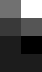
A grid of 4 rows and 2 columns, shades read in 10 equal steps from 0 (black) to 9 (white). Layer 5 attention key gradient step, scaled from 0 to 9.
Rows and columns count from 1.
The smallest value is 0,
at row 3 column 2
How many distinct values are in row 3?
2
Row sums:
13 5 1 2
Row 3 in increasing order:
0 1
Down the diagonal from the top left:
4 3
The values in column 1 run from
1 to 4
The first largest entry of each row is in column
2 2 1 1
